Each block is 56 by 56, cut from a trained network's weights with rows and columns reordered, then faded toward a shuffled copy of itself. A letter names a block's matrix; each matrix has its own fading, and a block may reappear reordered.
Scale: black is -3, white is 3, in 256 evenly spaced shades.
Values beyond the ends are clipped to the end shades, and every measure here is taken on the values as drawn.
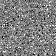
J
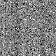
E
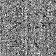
E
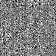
E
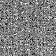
E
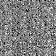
E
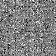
E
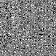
E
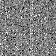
E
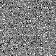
J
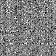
E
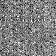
E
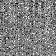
E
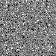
J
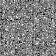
E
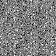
E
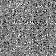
E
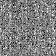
E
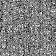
E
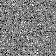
J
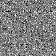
J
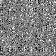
E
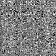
E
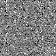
J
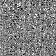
E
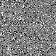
J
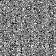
E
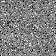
J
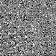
J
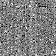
E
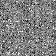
E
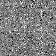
J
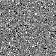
J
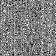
E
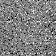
J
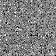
J
